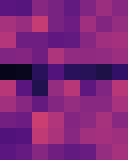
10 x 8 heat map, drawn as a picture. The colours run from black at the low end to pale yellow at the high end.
Row 5 differs from the rows beside it. The middle left is the ninth with the lowest average. Streaks run across, left to right. The top middle is the smoothest part.
